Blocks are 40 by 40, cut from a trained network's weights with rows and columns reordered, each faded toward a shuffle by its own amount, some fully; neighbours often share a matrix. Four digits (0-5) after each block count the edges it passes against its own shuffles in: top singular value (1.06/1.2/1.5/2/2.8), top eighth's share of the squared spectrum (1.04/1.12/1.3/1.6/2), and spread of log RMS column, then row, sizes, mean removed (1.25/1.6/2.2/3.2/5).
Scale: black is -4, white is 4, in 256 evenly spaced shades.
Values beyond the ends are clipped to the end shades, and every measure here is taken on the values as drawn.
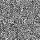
2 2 0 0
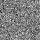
0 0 0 0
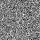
0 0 0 0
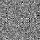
3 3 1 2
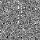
2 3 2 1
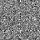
2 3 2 1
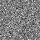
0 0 0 0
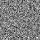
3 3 1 1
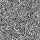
0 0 0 0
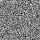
0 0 0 0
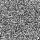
0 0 0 0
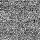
1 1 0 1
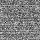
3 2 0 0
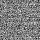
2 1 0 0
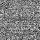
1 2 0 0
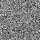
1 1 0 1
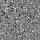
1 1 0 0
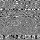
4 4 0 3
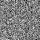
0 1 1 0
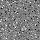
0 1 0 0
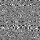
3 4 0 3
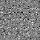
2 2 0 2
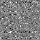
3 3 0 2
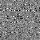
2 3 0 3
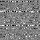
3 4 0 3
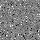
1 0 0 0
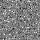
1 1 0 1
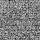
2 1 0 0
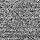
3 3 0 0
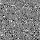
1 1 0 1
